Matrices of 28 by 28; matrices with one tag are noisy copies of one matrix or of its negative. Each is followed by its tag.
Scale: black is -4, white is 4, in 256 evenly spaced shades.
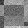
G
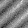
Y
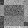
G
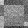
G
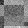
G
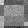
G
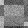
G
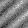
Y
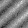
Y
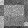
G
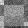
G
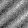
Y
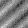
Y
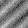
Y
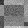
G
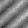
Y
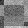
G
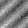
Y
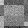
G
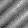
Y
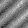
Y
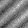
Y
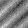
Y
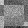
G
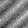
Y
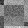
G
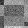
G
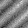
Y
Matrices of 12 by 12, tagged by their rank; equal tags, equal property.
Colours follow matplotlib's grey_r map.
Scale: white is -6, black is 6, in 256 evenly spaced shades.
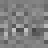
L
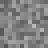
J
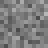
J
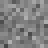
J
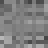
L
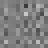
L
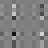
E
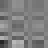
E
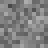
J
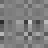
E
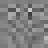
L
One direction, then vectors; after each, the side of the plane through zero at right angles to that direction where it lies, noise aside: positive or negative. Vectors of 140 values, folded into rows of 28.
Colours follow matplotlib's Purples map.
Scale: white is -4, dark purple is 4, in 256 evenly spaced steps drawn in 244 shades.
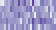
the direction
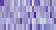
negative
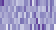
negative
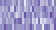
negative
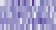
positive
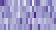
negative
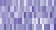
negative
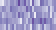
positive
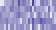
positive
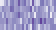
positive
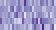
positive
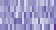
negative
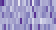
negative
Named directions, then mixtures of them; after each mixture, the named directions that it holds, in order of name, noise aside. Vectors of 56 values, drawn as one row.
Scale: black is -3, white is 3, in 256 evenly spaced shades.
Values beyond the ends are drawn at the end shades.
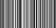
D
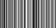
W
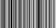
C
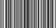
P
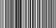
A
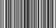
P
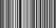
D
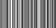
A, C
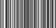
C, P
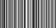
W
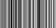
A, C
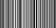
D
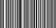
D, P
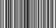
P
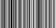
C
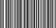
D, P
